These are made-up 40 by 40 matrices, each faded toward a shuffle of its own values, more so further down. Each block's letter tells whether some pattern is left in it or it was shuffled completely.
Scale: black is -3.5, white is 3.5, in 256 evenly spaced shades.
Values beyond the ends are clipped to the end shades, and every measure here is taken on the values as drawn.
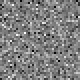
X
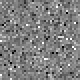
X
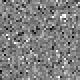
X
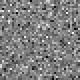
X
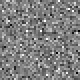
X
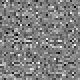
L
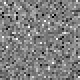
X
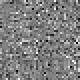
L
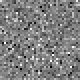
X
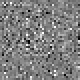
L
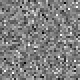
X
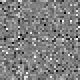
L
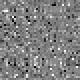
L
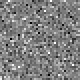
X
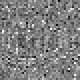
L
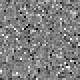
X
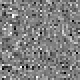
L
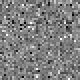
L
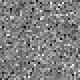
X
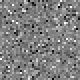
X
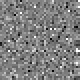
L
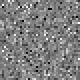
X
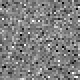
X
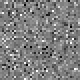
L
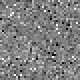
X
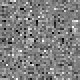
L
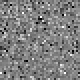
X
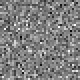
X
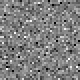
X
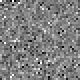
X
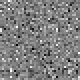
L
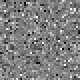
L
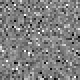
L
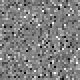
X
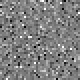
X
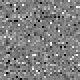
L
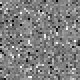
L
